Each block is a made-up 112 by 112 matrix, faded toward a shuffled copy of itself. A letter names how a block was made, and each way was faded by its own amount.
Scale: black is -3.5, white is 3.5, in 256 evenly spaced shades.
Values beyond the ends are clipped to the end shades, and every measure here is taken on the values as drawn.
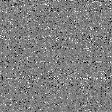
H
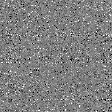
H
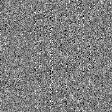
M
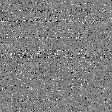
H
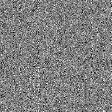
M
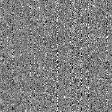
M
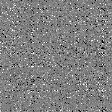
H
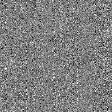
M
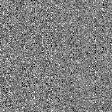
M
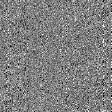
M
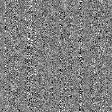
M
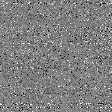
H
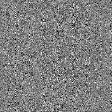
M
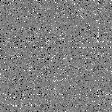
H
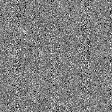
M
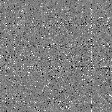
H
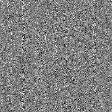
M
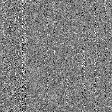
M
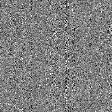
M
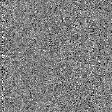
M
